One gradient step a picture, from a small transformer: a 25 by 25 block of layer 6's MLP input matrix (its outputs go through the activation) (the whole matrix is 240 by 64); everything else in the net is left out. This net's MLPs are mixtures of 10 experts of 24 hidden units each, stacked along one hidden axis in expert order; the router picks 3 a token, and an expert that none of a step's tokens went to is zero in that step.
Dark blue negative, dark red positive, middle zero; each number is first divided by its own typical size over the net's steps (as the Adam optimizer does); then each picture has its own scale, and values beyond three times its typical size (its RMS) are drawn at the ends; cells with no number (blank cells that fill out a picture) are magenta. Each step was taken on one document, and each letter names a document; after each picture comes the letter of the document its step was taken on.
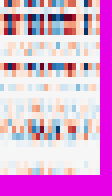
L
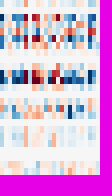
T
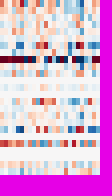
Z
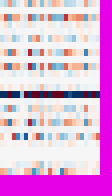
L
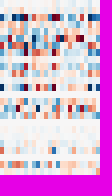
T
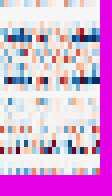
Z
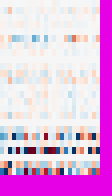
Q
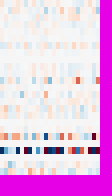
Q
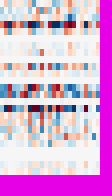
L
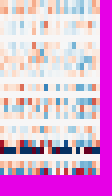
Z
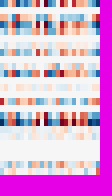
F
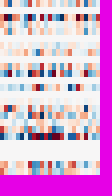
L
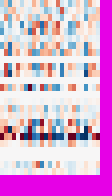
L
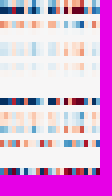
Z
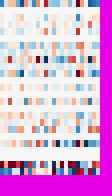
Z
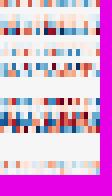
F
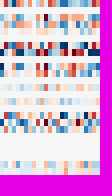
F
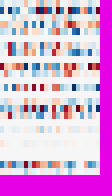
T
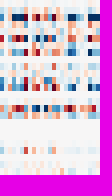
T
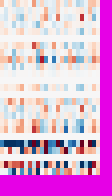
Z
